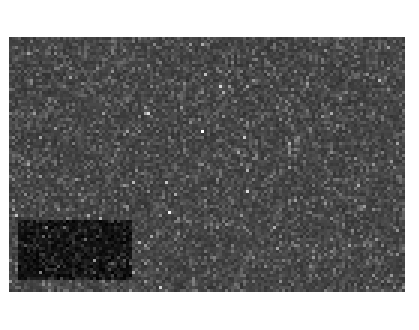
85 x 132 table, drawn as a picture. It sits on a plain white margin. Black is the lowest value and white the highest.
Stripes: none. Mirror symmetry: none. Odd patch: lower, in the bottom left. Ninth with the lowest average: bottom left. Average level on the scale: 30%. Histogram: heavy tails on both sides.
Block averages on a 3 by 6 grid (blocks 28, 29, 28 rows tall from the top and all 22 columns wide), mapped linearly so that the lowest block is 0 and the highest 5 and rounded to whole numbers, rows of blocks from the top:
555555
555555
005555
